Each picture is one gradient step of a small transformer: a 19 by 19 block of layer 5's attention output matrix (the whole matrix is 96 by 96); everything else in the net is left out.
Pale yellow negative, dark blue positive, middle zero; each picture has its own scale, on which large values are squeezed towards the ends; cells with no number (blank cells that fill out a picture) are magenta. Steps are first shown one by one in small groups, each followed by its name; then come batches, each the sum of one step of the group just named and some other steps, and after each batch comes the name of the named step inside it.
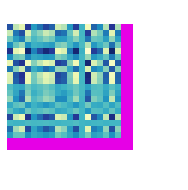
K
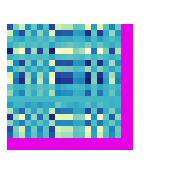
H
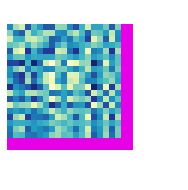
K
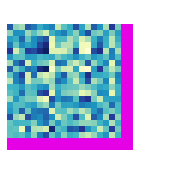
K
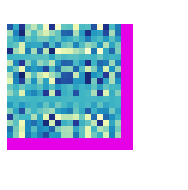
H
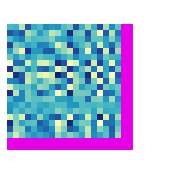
K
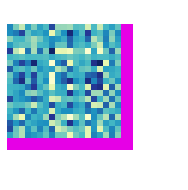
H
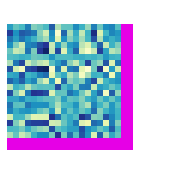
K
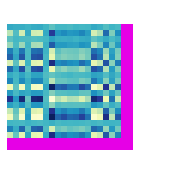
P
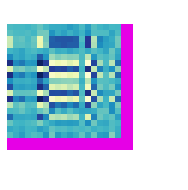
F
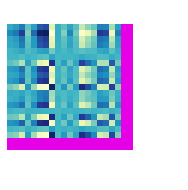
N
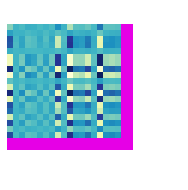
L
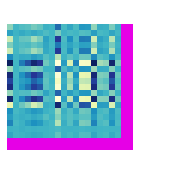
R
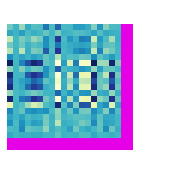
R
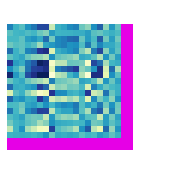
F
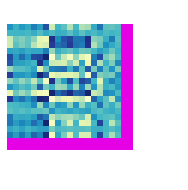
F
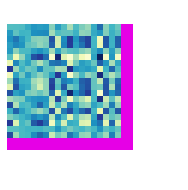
L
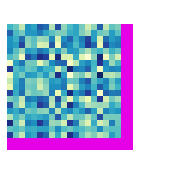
L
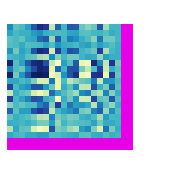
R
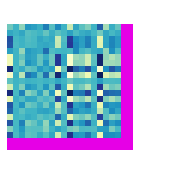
L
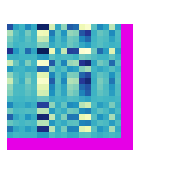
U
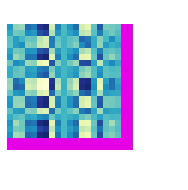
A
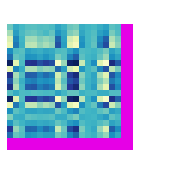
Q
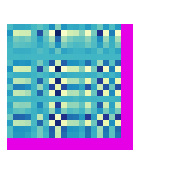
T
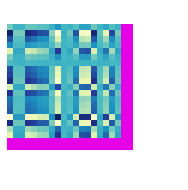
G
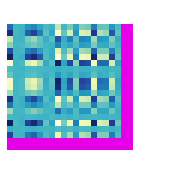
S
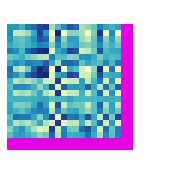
T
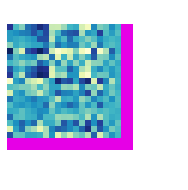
S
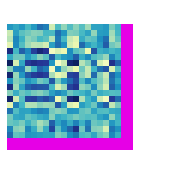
Q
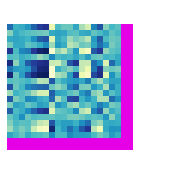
Q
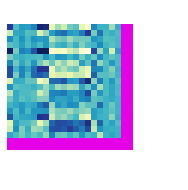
U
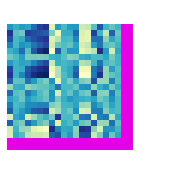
G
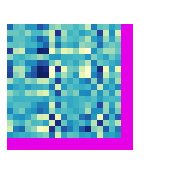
T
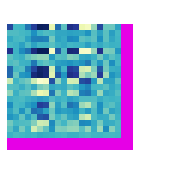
U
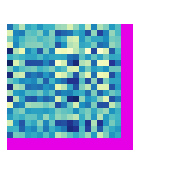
Q
